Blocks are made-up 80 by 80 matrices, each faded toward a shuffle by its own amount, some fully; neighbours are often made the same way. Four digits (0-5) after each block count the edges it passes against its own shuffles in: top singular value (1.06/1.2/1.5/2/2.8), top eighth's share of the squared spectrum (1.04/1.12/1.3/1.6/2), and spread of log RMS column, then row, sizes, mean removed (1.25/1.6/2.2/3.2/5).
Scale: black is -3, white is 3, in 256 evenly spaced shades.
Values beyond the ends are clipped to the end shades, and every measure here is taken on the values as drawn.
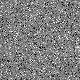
0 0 0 0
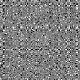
5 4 3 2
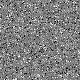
2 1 0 0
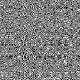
4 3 2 2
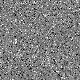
2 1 0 0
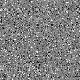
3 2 1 1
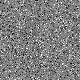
2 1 0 0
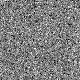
2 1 0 0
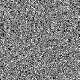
3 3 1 1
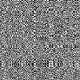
4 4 3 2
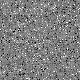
2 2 0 1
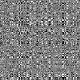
5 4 3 3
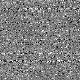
1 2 0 3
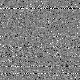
3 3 0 3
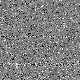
1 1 0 2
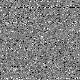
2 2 0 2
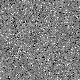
0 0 0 0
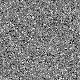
0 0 0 0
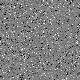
0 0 0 0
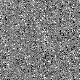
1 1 2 0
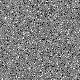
0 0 0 0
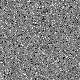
0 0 0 0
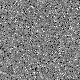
0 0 0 0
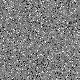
0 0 0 0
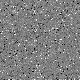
2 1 0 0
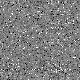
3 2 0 1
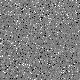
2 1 0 0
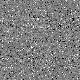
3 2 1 1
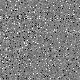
3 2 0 1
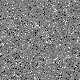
1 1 0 0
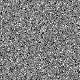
2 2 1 0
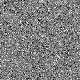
2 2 0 0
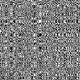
4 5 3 3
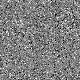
1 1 0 0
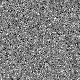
1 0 0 0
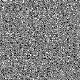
3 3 1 1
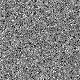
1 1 0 0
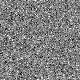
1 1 0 0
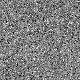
1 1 0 0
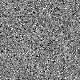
2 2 0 1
